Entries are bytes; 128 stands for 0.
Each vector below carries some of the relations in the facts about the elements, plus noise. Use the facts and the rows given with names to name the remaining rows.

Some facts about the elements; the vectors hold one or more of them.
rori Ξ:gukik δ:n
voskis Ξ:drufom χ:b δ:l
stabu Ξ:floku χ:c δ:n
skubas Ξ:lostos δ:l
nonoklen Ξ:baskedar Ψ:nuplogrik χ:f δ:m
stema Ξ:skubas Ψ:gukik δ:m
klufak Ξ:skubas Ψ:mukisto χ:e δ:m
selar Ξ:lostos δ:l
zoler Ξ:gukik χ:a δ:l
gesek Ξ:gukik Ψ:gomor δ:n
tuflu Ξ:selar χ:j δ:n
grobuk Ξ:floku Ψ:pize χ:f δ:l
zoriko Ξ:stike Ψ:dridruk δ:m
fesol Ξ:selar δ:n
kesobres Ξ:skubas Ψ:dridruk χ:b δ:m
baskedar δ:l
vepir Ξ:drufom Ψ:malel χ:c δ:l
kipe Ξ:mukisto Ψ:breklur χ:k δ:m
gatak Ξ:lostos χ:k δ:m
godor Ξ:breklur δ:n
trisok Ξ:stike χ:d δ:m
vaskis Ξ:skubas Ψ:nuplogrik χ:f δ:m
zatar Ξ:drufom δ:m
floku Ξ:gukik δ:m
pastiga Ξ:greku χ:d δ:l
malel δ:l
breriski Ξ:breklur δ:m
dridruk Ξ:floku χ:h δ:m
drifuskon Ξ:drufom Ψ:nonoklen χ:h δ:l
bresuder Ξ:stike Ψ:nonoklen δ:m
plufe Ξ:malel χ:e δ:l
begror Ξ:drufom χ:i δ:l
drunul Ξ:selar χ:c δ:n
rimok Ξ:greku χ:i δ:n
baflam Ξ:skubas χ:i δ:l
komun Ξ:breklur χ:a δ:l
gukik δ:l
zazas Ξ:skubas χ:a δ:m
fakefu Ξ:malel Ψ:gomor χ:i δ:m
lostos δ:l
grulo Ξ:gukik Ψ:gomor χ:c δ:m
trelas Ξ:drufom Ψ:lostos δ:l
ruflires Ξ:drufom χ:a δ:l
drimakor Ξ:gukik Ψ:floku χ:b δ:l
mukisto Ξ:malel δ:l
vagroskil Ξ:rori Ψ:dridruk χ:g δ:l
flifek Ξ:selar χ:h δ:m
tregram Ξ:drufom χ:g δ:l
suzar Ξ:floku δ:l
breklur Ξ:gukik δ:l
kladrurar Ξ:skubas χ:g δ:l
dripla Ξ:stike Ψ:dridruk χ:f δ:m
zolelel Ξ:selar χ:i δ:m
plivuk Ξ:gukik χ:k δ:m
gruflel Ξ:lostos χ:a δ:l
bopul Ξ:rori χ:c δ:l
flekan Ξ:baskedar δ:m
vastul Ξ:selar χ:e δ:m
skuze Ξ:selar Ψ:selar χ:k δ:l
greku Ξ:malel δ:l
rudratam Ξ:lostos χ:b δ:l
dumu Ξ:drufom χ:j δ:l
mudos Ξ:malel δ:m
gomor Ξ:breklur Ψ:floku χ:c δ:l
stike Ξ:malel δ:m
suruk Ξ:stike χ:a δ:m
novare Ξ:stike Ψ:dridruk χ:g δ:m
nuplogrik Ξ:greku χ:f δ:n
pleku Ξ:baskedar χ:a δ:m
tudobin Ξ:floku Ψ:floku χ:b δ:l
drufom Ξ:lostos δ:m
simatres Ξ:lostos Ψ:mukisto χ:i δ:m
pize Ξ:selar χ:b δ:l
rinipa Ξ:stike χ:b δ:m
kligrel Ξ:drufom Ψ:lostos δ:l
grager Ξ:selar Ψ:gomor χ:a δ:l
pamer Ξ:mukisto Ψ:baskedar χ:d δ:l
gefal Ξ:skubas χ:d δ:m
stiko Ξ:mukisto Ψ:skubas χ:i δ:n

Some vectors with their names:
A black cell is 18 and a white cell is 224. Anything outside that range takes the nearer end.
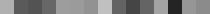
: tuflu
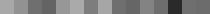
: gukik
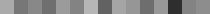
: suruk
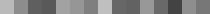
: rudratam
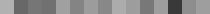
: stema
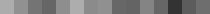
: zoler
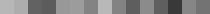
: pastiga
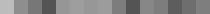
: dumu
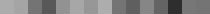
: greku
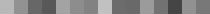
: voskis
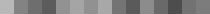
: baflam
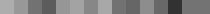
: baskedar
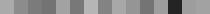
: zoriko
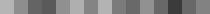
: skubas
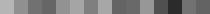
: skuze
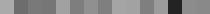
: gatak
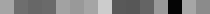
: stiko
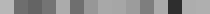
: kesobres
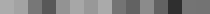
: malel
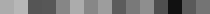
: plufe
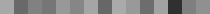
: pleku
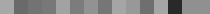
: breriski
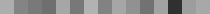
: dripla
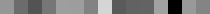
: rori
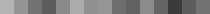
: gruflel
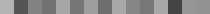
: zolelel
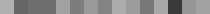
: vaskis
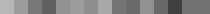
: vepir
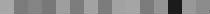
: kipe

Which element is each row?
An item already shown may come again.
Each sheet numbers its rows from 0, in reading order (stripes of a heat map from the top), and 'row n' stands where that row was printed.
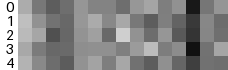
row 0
vastul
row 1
gomor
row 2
kladrurar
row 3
klufak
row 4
selar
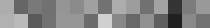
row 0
zazas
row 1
vagroskil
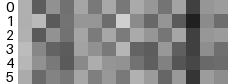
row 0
simatres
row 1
vagroskil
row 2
simatres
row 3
pize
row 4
grager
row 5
grulo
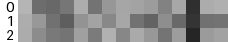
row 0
kesobres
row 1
baskedar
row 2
zoriko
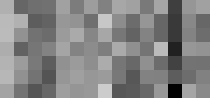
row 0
vaskis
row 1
tregram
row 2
gomor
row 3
floku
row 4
vepir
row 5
dumu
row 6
nuplogrik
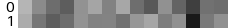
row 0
selar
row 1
vastul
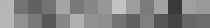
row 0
gefal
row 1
grager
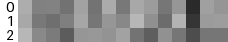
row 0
bresuder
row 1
dridruk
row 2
begror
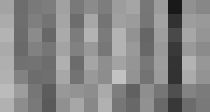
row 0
plivuk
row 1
nonoklen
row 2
fakefu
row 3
grulo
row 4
rinipa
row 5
trisok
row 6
drifuskon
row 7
lostos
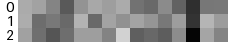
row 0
mukisto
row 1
rinipa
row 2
gesek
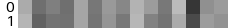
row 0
drufom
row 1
flifek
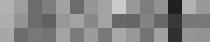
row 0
novare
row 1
grobuk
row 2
flekan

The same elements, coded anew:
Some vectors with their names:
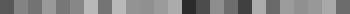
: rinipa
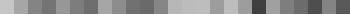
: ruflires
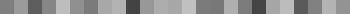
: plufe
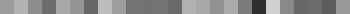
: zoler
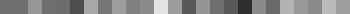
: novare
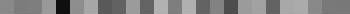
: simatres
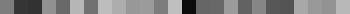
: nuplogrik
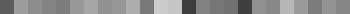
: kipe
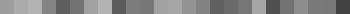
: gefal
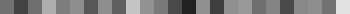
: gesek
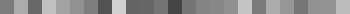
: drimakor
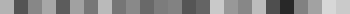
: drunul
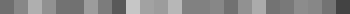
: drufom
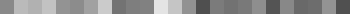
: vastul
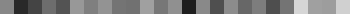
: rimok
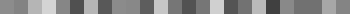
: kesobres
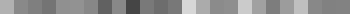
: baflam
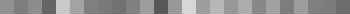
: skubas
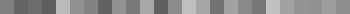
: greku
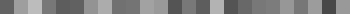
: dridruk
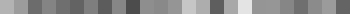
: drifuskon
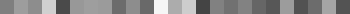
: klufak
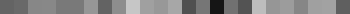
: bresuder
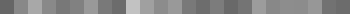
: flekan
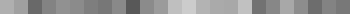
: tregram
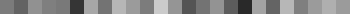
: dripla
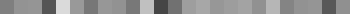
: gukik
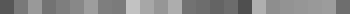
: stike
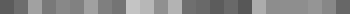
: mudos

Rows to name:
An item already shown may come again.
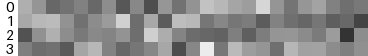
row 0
begror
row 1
zazas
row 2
breriski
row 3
baskedar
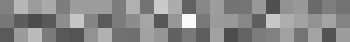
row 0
gatak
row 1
mukisto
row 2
dridruk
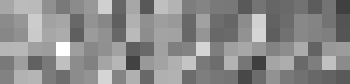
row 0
zazas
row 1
stema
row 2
stema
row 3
skuze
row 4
plufe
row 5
pleku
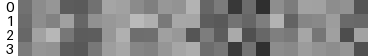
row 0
trisok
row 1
nonoklen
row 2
dridruk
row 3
trisok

